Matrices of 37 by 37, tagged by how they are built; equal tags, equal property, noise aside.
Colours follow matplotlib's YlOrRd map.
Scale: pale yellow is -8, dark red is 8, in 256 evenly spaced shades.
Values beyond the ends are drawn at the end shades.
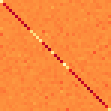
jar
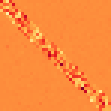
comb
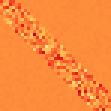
comb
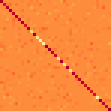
jar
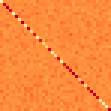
jar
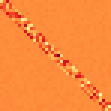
comb
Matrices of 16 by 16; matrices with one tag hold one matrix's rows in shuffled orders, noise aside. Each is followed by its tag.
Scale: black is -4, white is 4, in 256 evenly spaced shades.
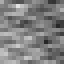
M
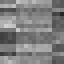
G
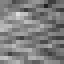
M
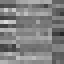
G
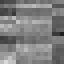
G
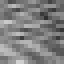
M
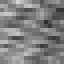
M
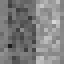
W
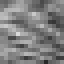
M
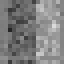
W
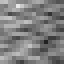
M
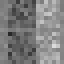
W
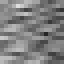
M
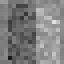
W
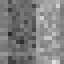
W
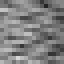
M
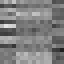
G
